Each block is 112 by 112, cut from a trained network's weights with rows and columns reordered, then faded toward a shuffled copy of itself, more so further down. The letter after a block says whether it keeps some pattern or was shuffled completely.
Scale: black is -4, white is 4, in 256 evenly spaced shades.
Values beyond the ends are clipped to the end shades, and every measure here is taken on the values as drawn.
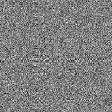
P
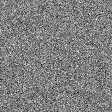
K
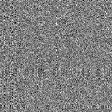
P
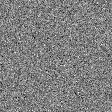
K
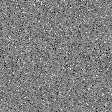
K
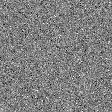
K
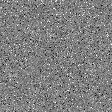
K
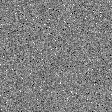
K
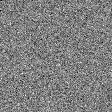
K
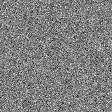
K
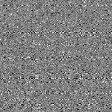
P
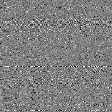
P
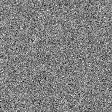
P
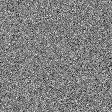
K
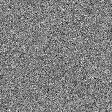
K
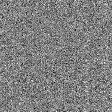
P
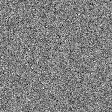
K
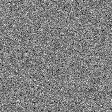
K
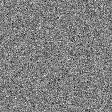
K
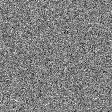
K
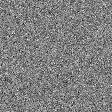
K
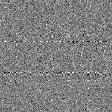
P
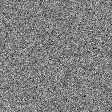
K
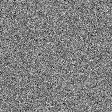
K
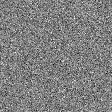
K
